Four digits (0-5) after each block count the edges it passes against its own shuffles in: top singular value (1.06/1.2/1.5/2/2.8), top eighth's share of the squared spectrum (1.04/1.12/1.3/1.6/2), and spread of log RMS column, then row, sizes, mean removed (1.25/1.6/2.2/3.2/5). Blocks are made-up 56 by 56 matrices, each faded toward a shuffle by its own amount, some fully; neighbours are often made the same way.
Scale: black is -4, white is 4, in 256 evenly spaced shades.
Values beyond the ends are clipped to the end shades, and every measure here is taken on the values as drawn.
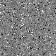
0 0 0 0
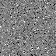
0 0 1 0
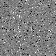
0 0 0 0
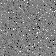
0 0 0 0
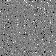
1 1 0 1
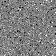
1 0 0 0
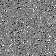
1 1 0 0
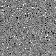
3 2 1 1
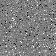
2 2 1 0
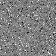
2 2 0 0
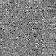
3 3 1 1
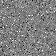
0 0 0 0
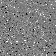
0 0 0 0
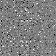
3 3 1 1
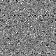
1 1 0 2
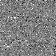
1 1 0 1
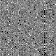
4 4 2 1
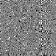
3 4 2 1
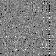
3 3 1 0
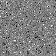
2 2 1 0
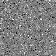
1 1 0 0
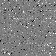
2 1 0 0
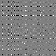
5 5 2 3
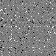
3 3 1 1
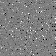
3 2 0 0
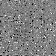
3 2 0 1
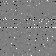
4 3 1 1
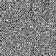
3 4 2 1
